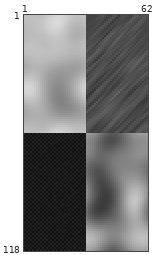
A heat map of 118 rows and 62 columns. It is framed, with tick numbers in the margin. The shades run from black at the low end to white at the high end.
The table splits into 2 rows of 2 panels. Panel 1,1: high, smooth. Panel 1,2: low, slanting up to the right, faint in contrast. Panel 2,1: very low, checkered, faint in contrast. Panel 2,2: middling, smooth, strong in contrast.
